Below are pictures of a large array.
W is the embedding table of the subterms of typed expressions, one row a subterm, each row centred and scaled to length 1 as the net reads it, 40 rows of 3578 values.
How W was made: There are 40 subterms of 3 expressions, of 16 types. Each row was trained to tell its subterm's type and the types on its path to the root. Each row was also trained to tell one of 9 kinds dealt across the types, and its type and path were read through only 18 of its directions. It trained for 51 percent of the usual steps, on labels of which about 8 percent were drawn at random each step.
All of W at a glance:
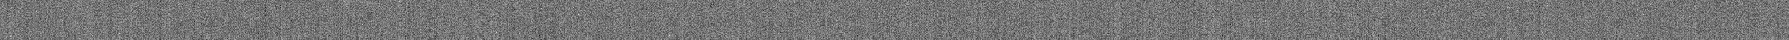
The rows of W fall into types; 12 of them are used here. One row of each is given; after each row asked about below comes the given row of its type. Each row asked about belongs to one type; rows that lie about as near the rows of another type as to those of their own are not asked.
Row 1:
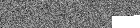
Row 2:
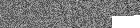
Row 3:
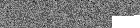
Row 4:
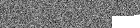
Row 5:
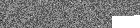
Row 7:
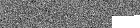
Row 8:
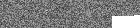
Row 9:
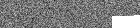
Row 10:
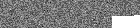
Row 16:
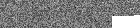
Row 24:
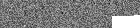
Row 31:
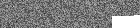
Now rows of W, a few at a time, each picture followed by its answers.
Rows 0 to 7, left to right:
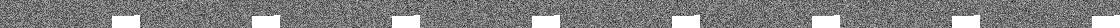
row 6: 3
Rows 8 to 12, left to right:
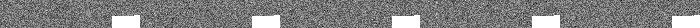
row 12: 31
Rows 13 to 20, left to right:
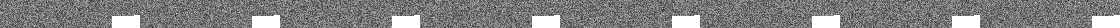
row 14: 5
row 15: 10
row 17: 31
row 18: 8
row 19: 16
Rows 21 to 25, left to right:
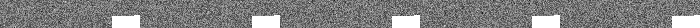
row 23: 5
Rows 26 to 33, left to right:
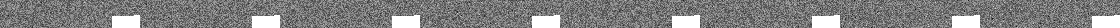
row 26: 5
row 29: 1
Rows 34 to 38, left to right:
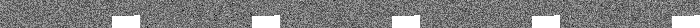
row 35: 2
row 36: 2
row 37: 7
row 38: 8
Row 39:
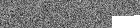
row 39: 8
